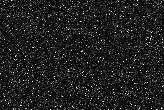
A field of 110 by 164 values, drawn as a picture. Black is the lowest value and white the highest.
Fine speckle covers the field. Overall the values sit about 10% of the way up the scale. The values are skewed, with a long tail toward high values. There are no regular stripes.
